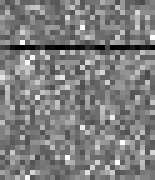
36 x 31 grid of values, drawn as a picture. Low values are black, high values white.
Ninth with the highest average: middle left. Average level on the scale: 50%. Odd lines: row 10. Slope: none.
